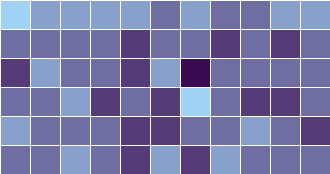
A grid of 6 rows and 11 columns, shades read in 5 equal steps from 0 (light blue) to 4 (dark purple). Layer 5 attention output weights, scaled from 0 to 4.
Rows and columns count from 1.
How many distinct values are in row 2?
2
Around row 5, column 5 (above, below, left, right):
2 3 2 3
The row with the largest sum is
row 2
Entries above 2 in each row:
0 3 3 4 3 2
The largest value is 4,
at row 3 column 7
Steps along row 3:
down up same up down up down same same same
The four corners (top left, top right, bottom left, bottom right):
0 1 2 2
